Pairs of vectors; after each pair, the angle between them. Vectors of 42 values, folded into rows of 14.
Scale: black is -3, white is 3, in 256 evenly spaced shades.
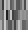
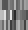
partly aligned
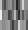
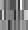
orthogonal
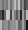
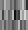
orthogonal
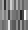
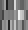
partly opposed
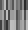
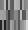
partly aligned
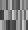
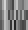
orthogonal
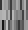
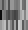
partly opposed
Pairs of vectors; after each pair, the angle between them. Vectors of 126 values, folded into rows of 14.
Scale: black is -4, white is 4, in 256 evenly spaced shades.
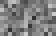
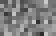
orthogonal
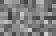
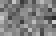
partly aligned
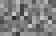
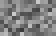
partly aligned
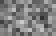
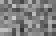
orthogonal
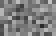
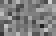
nearly parallel
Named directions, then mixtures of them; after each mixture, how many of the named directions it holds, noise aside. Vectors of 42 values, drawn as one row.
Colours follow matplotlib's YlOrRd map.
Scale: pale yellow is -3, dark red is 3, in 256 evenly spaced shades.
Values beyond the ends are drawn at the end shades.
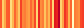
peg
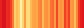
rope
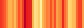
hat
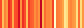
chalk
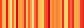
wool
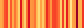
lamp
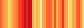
two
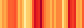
one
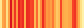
three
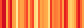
three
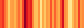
one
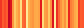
two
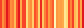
three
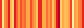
two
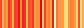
one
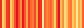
three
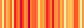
three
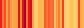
two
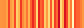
two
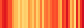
two
